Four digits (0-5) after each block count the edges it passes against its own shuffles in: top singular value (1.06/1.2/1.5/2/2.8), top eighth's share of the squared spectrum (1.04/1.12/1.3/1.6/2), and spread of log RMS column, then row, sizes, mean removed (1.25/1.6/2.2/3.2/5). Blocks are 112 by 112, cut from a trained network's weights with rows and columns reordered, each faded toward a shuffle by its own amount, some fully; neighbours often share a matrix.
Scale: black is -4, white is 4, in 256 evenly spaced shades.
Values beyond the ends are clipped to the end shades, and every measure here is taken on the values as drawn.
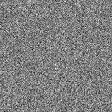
3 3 0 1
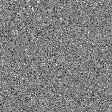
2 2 0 1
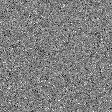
1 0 0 0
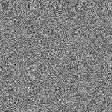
4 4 2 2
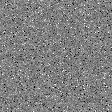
0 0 0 0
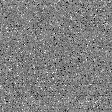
1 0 0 0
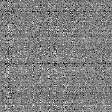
4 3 3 2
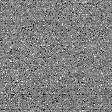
2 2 1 0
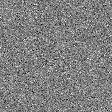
1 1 0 0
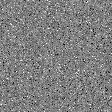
0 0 0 0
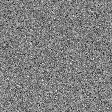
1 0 0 0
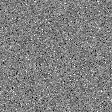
0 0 0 0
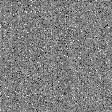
2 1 0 1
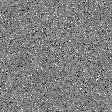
0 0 0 0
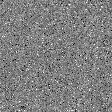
0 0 0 0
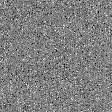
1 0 0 0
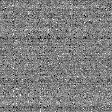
3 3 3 1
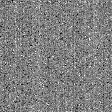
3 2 0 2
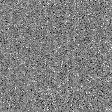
1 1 0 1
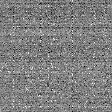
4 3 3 1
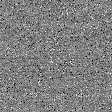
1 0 0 0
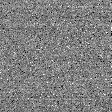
2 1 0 0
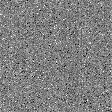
1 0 0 0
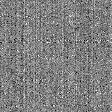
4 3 1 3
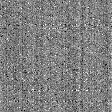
3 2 0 2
